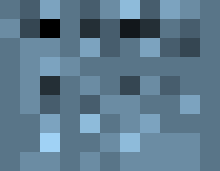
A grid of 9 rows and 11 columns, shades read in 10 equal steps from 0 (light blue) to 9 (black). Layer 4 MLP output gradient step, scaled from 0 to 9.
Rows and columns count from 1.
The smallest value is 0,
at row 8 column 3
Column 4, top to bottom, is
4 4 4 3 4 4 4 4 4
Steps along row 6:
down up down up down same up same down up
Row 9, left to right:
4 3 3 4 3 4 3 3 3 3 4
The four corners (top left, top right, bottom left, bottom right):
4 4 4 4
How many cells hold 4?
44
